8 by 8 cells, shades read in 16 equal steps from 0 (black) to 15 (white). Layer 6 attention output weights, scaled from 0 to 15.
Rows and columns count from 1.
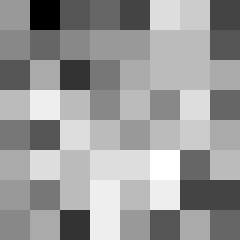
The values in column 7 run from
4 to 13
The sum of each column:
67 65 65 82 76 88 79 56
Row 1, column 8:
4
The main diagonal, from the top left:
9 6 3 8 9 15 4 6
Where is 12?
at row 1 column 7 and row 5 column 7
